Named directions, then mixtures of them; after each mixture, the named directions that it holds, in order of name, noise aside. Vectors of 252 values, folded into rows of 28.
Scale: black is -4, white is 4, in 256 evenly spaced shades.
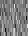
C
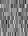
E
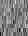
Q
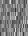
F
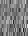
E, F, Q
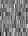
C, Q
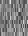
E, F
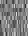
C, E, F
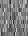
C, E, F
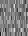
C, E, Q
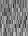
C, Q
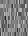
E, Q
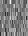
C, F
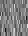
C
